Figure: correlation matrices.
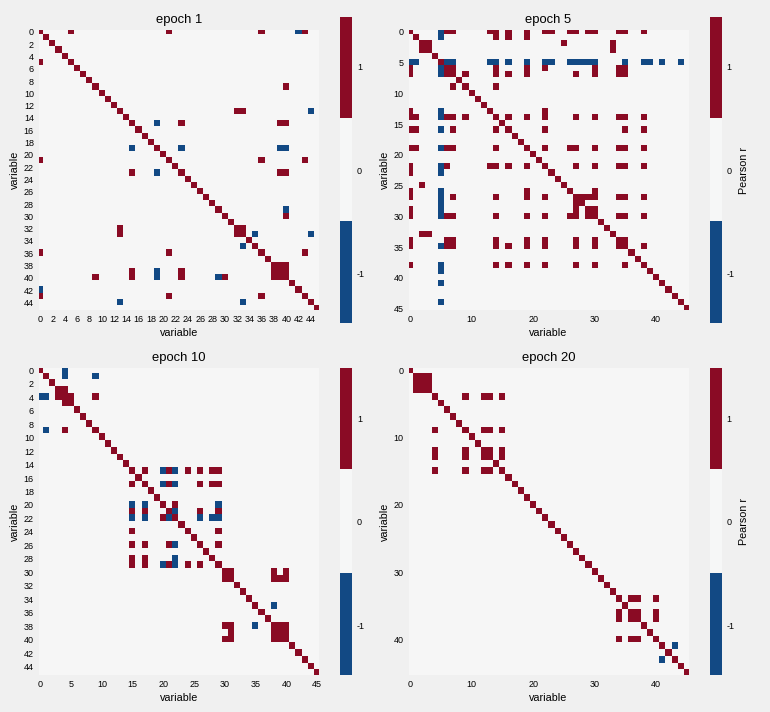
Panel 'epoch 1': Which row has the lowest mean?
19
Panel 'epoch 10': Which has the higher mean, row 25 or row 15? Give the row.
15
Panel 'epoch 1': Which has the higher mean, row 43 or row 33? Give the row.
43
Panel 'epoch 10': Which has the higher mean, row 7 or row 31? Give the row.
31
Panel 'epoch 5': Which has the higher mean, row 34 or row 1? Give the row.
34
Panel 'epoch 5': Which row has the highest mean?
0
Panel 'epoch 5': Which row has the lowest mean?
5
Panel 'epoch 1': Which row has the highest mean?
40
